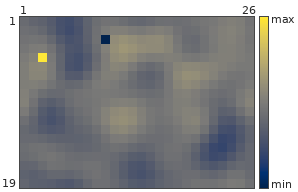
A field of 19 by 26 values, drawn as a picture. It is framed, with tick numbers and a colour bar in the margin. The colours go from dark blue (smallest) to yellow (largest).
The distribution is heavy-tailed on both sides. Two lone cells stand out: one far higher and one far lower than their neighbours. The texture is blotchy.
